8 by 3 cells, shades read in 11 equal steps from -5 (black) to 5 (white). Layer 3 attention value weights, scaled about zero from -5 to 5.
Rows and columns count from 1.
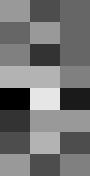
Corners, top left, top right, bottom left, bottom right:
1 -1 1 0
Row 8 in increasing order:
-2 0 1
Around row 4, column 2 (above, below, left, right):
-3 4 2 0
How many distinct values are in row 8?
3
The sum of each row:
-2 -1 -4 4 -5 -1 -2 -1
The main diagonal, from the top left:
1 1 -1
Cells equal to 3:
0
